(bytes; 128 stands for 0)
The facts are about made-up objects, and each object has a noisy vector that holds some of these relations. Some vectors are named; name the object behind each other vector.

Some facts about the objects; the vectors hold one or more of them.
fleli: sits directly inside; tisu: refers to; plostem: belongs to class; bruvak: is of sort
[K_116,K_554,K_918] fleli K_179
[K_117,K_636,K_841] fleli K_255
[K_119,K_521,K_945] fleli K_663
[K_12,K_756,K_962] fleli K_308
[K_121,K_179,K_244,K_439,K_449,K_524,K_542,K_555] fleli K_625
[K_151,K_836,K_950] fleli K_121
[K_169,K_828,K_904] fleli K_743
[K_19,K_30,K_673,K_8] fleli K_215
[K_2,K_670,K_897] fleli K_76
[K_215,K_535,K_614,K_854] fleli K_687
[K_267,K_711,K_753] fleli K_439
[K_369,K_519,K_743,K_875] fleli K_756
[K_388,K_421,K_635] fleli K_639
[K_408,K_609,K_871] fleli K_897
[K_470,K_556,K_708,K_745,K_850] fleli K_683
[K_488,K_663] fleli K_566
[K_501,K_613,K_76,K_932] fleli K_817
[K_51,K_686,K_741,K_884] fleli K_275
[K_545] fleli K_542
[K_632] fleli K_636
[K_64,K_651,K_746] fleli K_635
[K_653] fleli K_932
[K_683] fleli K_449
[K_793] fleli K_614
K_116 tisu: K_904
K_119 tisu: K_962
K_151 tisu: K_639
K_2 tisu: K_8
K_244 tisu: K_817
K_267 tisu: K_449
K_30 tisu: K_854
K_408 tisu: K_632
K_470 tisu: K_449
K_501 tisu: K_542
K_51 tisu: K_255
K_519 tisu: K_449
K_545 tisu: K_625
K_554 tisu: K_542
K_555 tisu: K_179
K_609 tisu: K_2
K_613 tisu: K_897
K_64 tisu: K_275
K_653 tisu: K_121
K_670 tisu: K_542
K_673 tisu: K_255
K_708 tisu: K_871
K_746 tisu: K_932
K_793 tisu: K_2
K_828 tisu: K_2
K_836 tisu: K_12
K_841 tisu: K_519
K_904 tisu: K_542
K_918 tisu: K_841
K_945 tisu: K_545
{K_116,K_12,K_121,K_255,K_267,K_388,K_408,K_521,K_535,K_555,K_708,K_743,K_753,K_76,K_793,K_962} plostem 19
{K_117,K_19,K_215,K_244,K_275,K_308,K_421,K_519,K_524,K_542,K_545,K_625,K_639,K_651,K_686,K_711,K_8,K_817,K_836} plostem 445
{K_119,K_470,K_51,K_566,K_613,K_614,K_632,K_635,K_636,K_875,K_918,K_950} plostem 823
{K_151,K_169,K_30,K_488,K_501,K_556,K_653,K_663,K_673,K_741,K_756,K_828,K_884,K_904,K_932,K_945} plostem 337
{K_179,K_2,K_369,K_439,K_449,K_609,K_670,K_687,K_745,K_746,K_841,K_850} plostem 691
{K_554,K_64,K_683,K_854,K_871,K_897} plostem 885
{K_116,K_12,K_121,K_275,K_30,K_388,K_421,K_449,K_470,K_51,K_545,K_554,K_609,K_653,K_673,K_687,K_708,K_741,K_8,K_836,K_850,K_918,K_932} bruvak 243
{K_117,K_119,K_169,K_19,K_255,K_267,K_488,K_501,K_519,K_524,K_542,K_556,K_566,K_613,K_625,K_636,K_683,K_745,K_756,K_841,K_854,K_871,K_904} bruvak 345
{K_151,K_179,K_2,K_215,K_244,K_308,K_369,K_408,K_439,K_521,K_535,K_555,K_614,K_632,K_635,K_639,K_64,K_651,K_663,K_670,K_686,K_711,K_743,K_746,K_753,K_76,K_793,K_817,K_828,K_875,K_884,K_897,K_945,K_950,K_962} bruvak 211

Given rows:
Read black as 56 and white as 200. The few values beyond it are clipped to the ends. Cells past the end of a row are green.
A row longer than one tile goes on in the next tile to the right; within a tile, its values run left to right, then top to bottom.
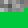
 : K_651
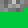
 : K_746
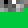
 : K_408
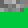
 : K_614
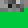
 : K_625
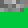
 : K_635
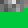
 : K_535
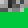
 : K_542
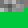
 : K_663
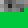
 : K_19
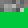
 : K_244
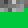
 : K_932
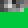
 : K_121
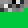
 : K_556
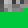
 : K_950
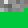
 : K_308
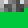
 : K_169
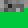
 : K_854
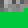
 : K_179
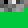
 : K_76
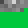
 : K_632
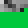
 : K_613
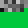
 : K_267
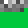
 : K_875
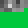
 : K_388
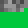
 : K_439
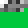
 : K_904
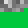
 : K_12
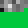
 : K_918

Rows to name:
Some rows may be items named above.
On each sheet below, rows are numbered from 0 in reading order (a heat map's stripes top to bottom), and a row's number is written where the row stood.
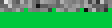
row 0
K_12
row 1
K_488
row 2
K_687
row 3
K_267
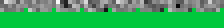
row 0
K_962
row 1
K_8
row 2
K_501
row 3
K_841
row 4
K_962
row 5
K_119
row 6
K_117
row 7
K_945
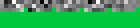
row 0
K_670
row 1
K_745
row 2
K_793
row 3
K_2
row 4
K_215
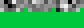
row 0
K_871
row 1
K_962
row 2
K_708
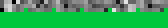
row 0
K_470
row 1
K_524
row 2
K_19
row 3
K_636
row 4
K_897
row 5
K_488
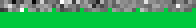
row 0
K_554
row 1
K_653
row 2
K_743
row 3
K_524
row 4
K_687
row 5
K_308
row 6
K_51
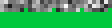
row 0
K_756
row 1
K_753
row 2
K_116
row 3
K_828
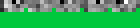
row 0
K_850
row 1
K_817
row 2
K_653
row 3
K_449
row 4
K_609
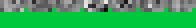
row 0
K_151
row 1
K_255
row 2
K_521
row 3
K_519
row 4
K_524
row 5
K_388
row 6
K_555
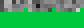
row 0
K_950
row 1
K_19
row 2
K_64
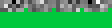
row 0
K_683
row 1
K_535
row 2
K_711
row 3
K_408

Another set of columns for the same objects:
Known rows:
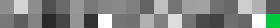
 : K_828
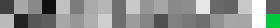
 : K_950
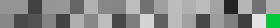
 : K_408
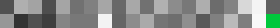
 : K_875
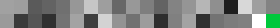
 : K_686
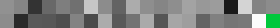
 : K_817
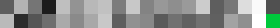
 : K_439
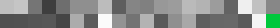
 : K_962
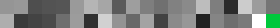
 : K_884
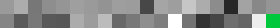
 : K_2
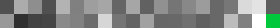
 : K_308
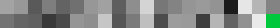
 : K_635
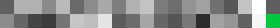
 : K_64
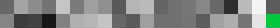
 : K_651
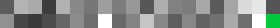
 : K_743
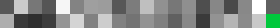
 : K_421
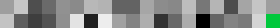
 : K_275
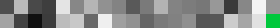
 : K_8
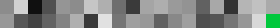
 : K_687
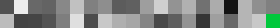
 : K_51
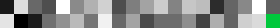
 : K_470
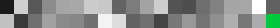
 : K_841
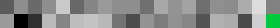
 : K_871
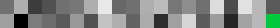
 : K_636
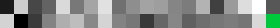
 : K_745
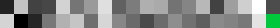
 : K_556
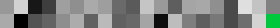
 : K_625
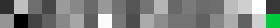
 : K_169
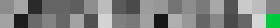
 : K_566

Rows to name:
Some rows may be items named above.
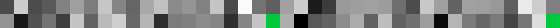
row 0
K_255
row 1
K_625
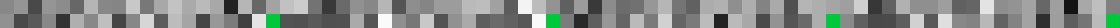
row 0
K_408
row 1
K_962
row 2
K_613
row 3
K_388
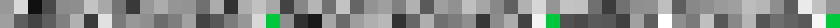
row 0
K_687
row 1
K_897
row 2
K_962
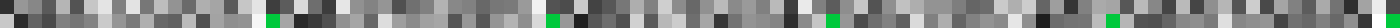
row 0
K_632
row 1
K_12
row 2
K_255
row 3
K_609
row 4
K_521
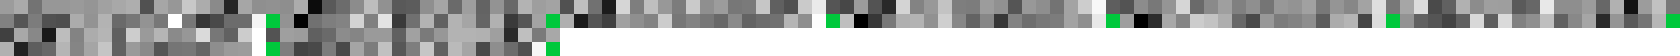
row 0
K_2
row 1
K_501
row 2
K_244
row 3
K_524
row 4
K_871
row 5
K_388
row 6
K_950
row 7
K_76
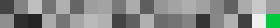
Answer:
K_897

